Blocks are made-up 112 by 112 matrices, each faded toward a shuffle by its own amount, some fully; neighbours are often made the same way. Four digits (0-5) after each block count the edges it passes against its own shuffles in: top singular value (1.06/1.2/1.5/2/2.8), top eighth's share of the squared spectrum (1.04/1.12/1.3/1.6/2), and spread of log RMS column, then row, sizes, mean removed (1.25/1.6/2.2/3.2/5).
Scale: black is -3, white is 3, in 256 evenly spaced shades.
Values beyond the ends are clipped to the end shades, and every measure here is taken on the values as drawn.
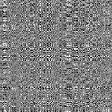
5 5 4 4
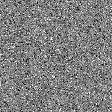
3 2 0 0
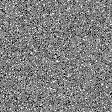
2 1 0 0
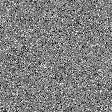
2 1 0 0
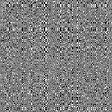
5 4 4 3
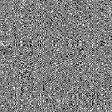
4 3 3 2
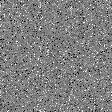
0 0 0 0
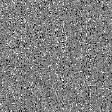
1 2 3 0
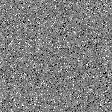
2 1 0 0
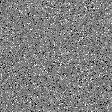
3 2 1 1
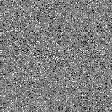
4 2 1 1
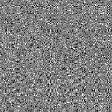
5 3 2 3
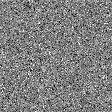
0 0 0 0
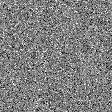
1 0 0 0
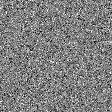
2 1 0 0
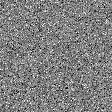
0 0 0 0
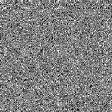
4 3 2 2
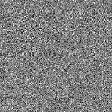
4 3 2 2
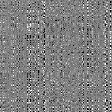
5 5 4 3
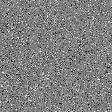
2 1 1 0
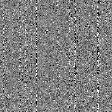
2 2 4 0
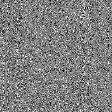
1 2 3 0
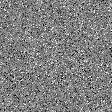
0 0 0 0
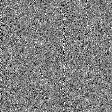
1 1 3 0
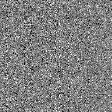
1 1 3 0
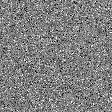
0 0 0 0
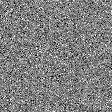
3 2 0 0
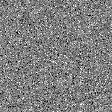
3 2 1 0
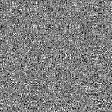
4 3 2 2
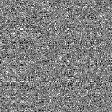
4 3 2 2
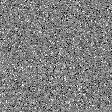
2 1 0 0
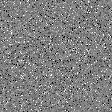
3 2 0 1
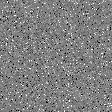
2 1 0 0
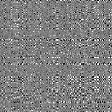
5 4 3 4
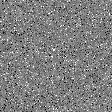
2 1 0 0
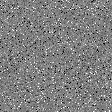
3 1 0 0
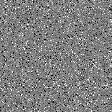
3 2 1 1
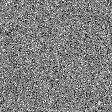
0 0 0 0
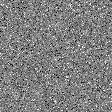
0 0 0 0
